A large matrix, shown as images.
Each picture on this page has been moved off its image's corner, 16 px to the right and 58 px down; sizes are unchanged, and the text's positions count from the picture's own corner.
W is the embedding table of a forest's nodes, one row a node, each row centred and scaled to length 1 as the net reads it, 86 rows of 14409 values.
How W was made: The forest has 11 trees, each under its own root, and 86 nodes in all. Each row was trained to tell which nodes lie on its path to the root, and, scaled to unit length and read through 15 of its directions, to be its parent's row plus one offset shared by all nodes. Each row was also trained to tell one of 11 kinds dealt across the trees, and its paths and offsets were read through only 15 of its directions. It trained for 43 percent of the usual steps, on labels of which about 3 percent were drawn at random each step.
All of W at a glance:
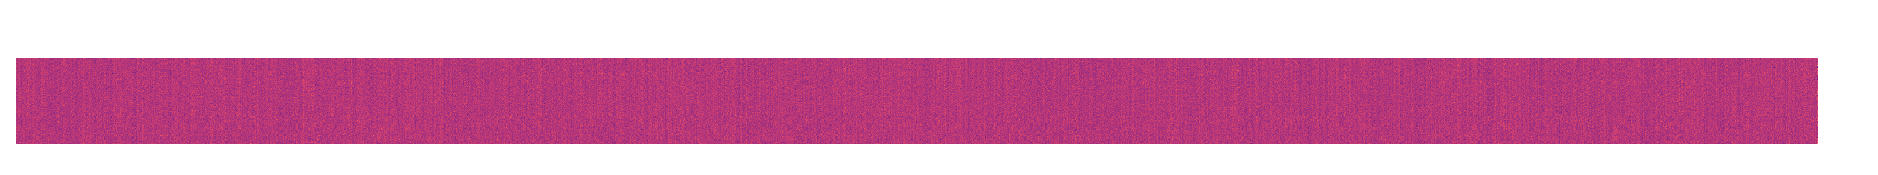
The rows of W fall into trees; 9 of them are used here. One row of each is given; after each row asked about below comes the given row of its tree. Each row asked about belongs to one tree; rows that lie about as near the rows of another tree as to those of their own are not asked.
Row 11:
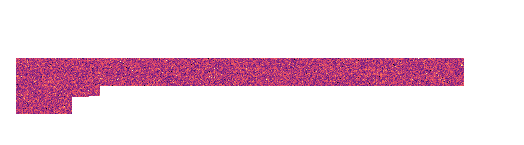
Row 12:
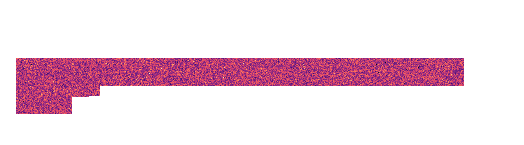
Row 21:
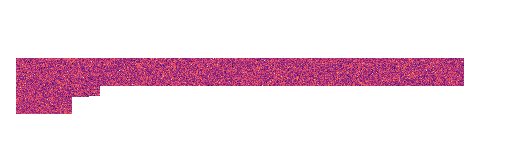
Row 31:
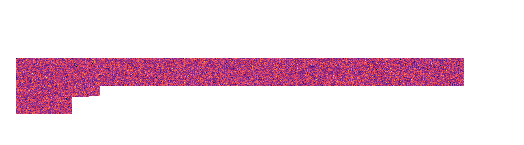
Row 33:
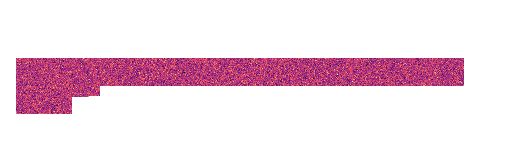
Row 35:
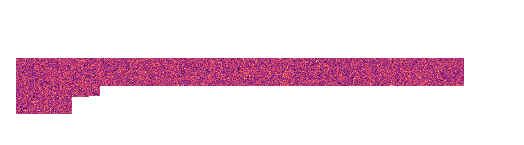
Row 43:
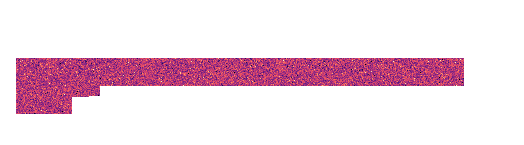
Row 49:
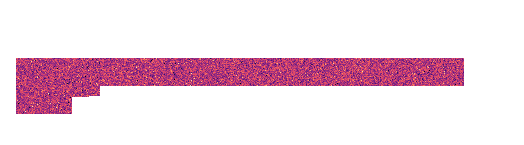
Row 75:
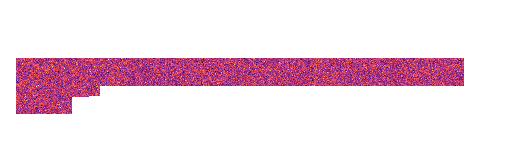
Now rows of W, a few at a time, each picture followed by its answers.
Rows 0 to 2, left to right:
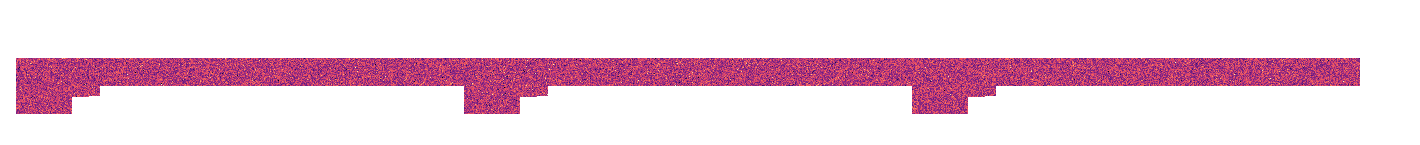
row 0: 12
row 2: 49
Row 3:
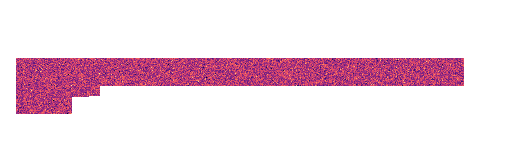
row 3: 11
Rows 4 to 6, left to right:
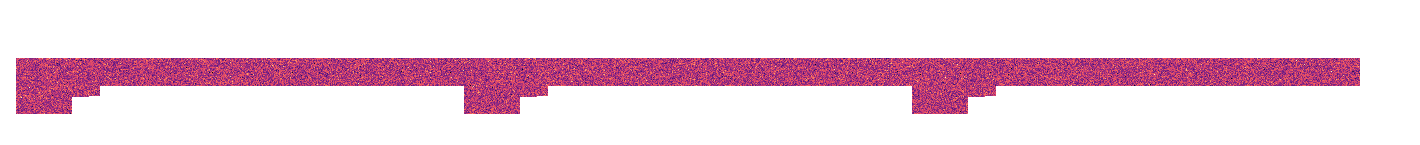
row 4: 33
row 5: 11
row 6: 12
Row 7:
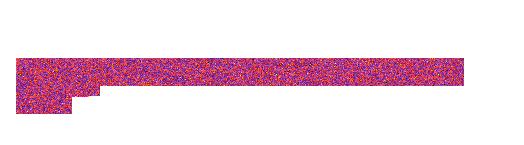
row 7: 49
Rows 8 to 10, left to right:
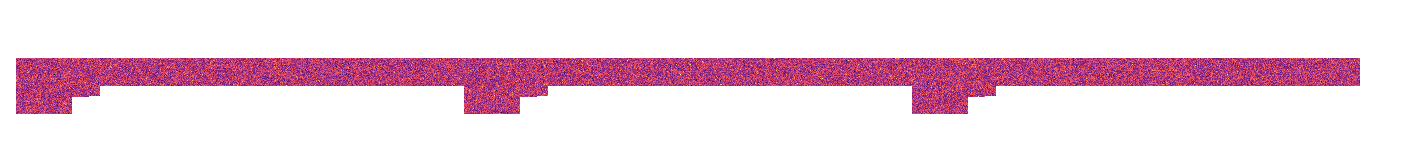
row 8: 11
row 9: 31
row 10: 35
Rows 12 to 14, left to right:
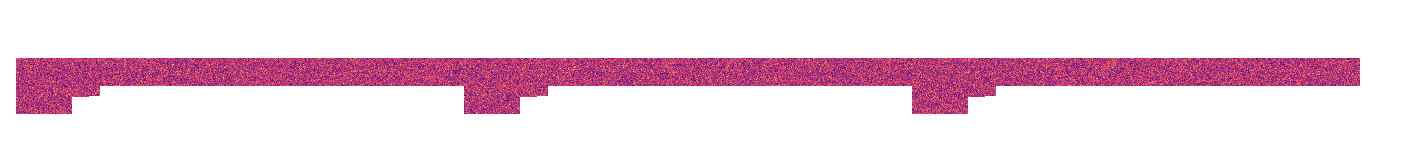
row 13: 49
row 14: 12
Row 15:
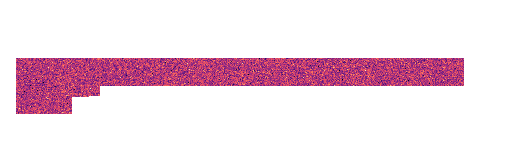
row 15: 31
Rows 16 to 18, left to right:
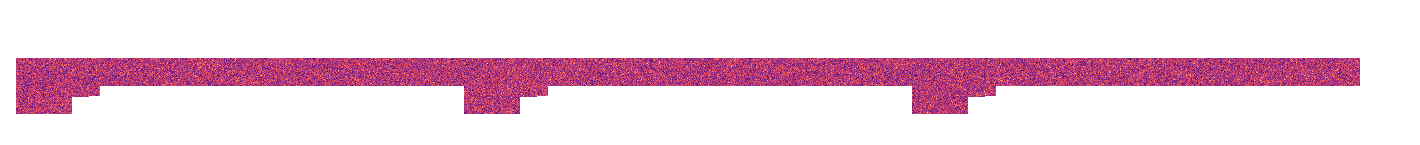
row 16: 31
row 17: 11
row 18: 35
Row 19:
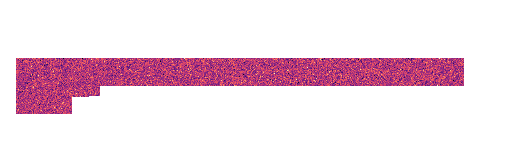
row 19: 31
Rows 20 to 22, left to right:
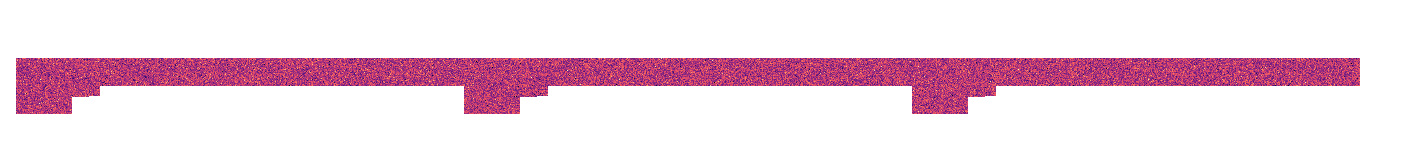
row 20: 31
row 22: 11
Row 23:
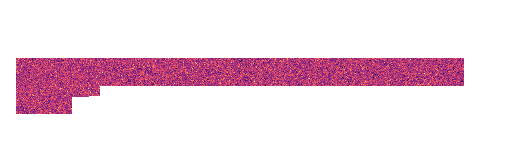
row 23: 33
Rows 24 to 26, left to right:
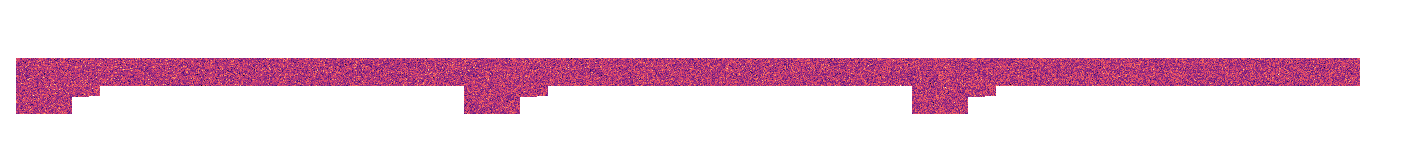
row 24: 11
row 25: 49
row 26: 11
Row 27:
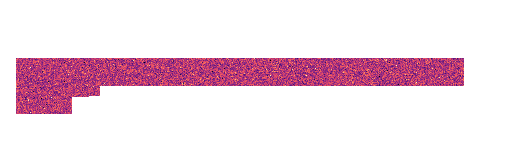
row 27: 31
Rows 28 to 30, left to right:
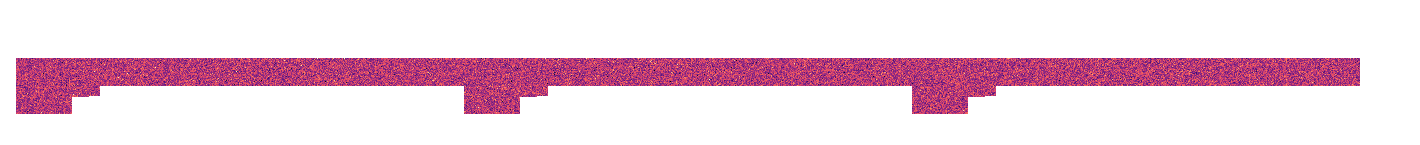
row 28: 43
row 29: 33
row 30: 21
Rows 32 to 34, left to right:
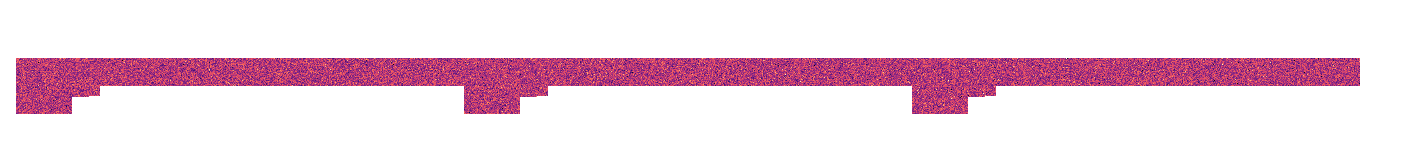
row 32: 11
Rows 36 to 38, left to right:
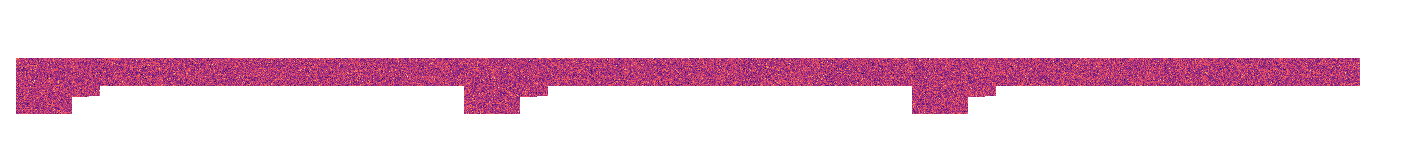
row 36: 12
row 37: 75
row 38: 31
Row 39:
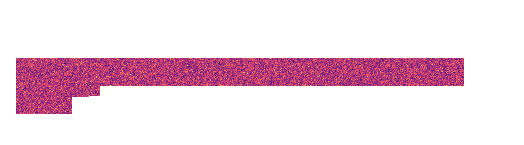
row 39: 35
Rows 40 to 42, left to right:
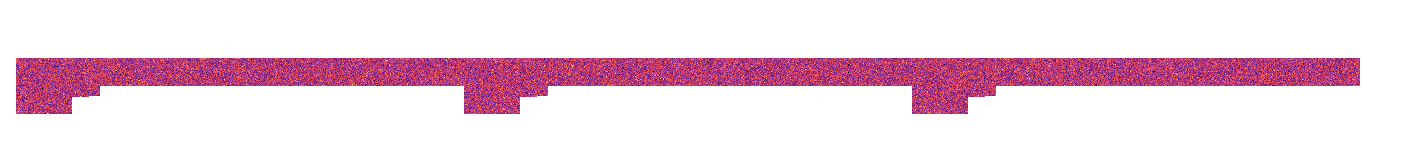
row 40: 49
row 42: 35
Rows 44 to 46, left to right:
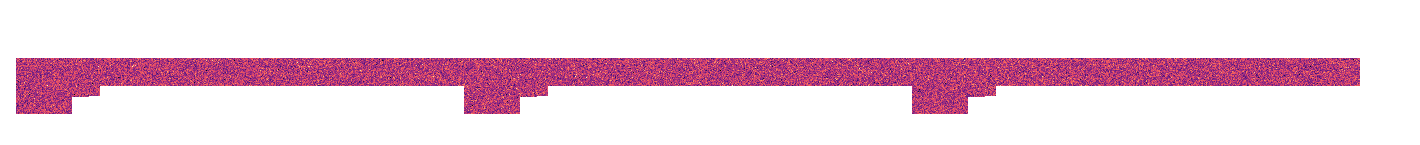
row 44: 35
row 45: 31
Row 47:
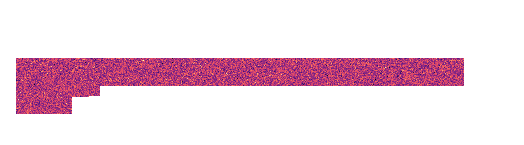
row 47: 12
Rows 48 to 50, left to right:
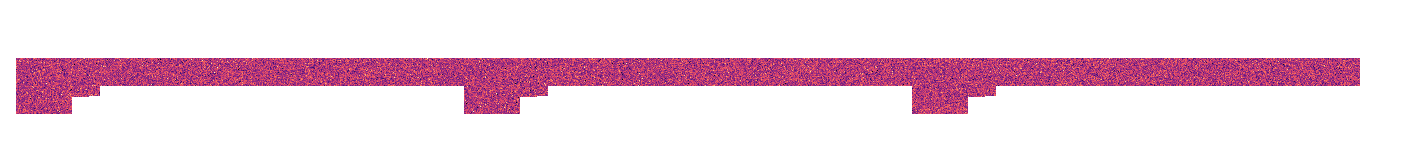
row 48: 31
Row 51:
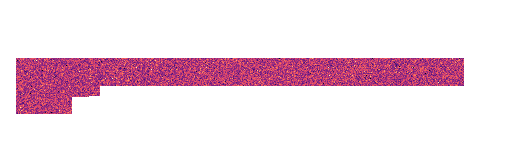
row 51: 75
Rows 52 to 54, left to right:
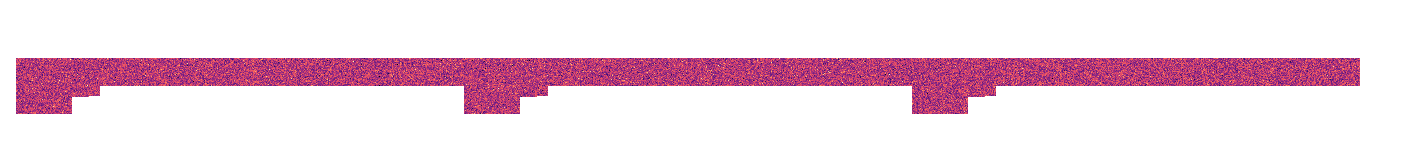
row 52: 12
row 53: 11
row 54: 31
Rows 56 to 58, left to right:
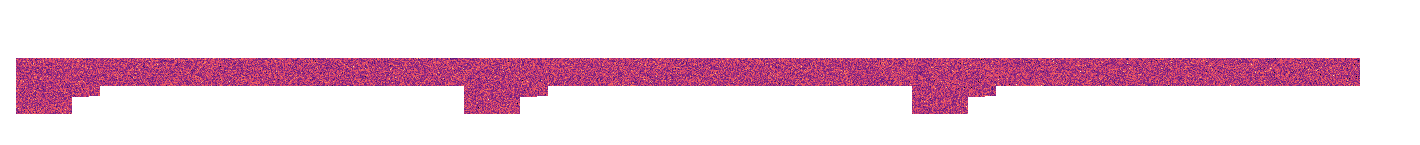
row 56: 31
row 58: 49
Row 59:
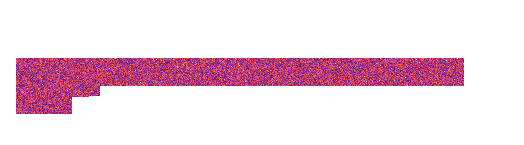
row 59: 49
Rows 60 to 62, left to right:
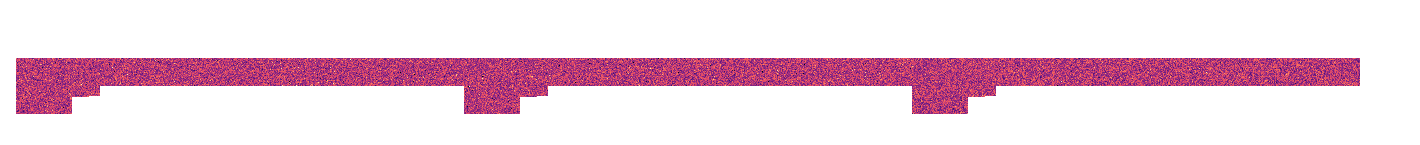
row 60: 12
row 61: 43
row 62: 49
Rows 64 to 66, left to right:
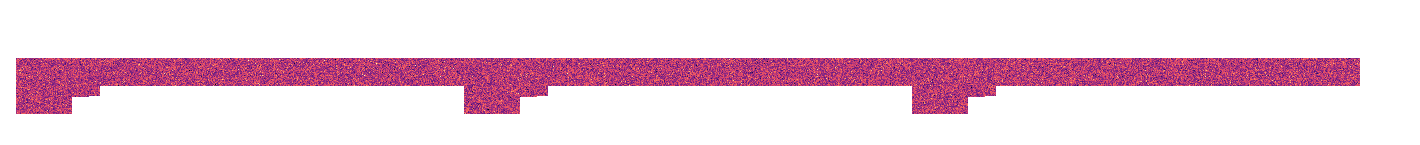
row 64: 21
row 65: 49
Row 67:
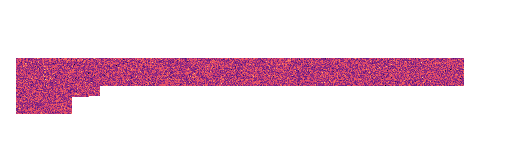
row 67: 12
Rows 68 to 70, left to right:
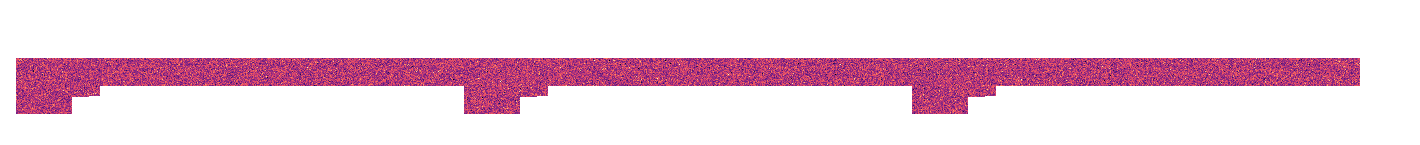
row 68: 12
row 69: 11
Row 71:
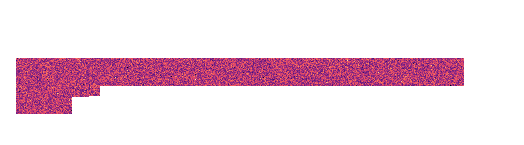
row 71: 11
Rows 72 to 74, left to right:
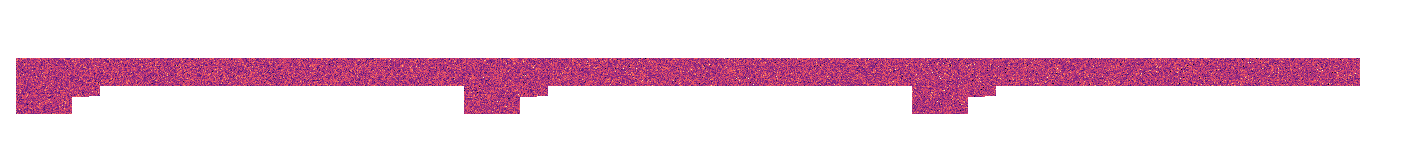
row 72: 75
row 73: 49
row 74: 43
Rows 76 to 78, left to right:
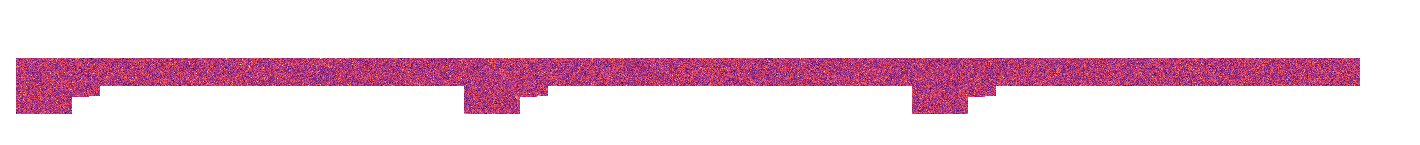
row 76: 35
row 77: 35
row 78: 43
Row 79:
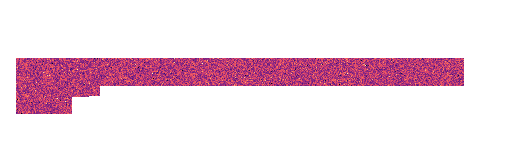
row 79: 75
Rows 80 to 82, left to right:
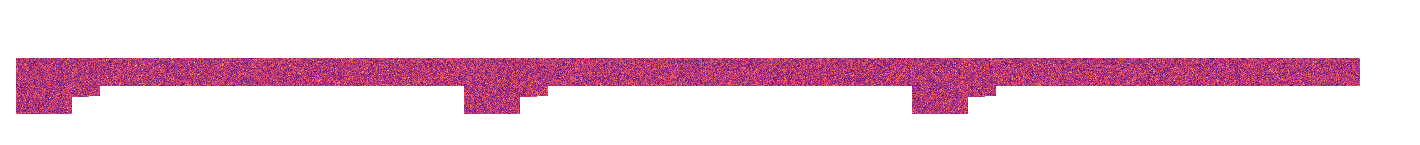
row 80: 43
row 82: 49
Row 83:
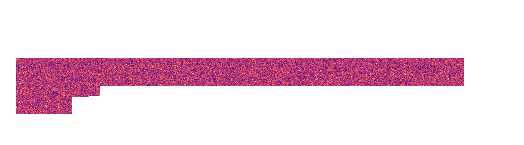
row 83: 12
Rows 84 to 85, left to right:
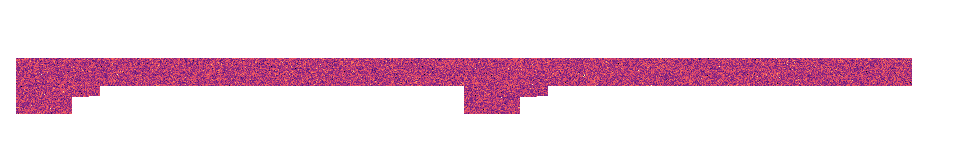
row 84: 12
